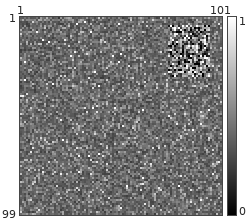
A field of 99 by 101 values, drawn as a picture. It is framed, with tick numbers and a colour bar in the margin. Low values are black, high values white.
Fine speckle covers the field. There is no overall slope. No single row or column stands out from its neighbours. Values change most from cell to cell in the top right. Most values sit low, with a long tail of high ones. An odd patch, rougher than its surroundings, sits in the top right. Neither half mirrors the other. No regular stripes run through it.
